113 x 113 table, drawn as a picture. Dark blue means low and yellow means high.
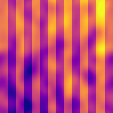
Histogram: bell-shaped. Ninth with the lowest average: bottom left. Stripes: upright, repeating 7 times. Slope: up to the top right. Lone odd cells: none. Ninth with the highest average: top right.
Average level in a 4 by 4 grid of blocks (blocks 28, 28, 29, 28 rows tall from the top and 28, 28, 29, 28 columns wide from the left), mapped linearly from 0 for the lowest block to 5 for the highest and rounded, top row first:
3 3 4 5 / 3 3 2 4 / 1 1 2 2 / 0 1 2 2
